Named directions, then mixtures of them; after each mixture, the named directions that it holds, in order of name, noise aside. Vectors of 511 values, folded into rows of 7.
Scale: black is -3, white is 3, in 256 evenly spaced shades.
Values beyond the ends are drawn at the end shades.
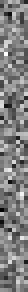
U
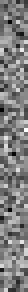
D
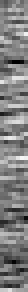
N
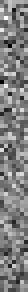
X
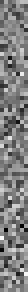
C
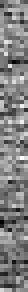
N, U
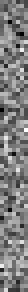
D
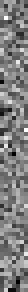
D, X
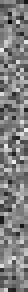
D, U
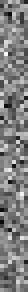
U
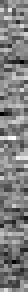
N, X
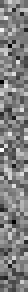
U, X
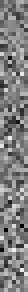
C
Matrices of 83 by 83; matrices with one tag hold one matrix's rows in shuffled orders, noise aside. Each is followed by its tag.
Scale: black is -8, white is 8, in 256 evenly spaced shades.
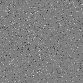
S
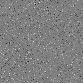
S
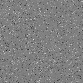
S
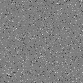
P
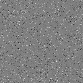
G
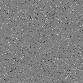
P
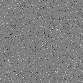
P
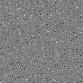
G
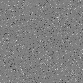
P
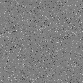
P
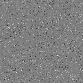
P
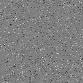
P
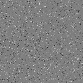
S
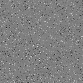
S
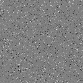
G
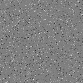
S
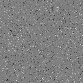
P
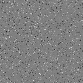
S
